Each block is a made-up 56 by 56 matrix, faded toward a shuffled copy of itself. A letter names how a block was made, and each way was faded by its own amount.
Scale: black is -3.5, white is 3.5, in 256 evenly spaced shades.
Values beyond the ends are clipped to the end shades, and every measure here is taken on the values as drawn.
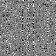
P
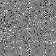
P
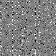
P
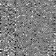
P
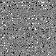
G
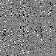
G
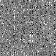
P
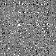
G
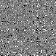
G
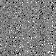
G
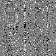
P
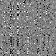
P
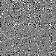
G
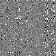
G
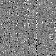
P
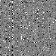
G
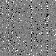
P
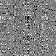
P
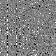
P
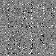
G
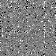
G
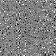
P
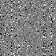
P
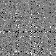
G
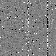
P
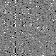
P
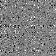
G
